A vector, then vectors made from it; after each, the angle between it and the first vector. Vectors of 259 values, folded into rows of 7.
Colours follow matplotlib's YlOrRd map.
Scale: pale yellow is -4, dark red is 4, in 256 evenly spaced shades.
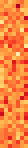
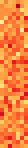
nearly parallel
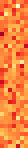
partly opposed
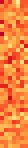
partly opposed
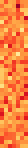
nearly parallel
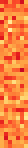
partly opposed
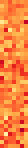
orthogonal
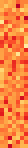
nearly parallel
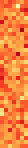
nearly opposite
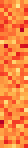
partly opposed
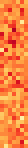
orthogonal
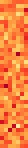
partly opposed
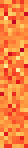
orthogonal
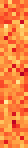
orthogonal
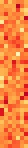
nearly parallel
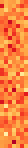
orthogonal
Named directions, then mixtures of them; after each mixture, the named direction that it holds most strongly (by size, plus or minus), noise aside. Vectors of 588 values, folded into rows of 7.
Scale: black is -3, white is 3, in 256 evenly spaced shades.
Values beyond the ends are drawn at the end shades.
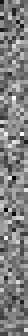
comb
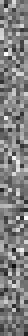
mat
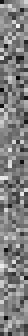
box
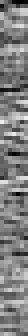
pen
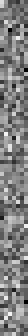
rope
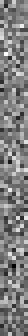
mat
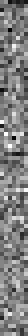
rope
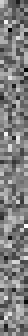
rope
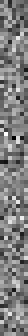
rope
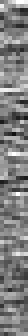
pen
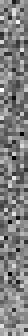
comb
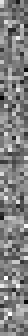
rope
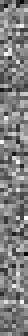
mat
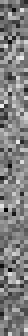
box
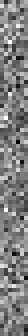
box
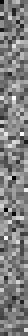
comb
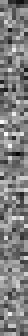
rope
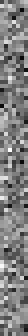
box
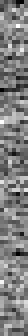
pen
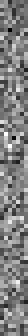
rope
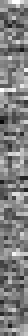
pen
